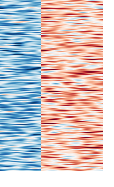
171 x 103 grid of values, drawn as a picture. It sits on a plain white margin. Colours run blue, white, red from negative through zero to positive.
The grain runs across in streaks. A vertical seam about 40% of the way across splits the table, and the right part is higher. Overall the values sit about 50% of the way up the scale.
